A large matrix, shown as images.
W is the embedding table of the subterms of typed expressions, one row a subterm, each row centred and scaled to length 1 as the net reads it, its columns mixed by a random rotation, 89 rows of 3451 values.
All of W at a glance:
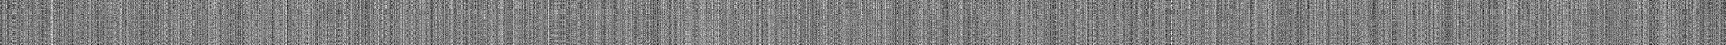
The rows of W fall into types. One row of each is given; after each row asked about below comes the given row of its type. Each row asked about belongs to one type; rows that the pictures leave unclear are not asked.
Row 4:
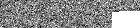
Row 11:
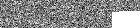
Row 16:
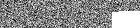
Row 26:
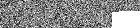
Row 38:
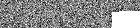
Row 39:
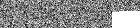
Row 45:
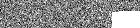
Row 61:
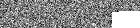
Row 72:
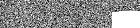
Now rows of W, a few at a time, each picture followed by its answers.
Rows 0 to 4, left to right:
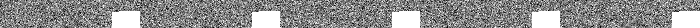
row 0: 4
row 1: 26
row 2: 11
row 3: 16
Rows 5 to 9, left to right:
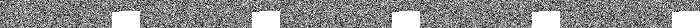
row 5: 72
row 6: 72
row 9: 4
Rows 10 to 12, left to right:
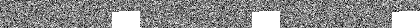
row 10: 11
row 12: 72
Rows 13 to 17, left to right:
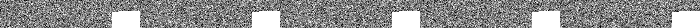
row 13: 45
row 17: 4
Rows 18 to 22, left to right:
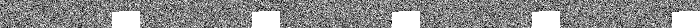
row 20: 45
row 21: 38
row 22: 61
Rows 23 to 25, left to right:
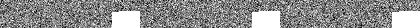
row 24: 16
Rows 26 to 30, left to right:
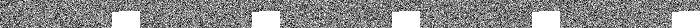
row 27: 38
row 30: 16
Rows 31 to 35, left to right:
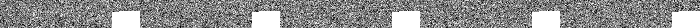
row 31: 45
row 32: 4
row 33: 11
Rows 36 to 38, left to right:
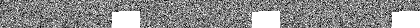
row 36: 4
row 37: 45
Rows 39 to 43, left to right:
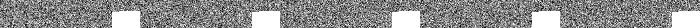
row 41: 16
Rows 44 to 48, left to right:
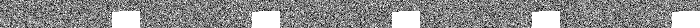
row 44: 39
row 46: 61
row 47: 38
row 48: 45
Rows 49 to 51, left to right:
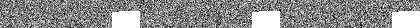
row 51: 61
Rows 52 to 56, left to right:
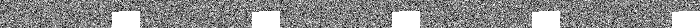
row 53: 11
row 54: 39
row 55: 16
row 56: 26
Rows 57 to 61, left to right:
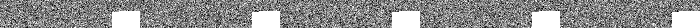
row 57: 16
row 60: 38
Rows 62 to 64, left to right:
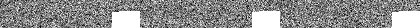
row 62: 4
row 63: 39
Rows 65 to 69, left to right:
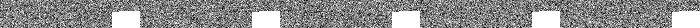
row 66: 11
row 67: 4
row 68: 39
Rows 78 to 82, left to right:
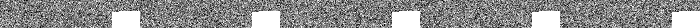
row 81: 26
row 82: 11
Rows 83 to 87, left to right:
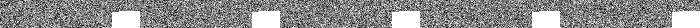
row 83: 26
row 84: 16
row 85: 11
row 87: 39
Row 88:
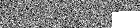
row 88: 26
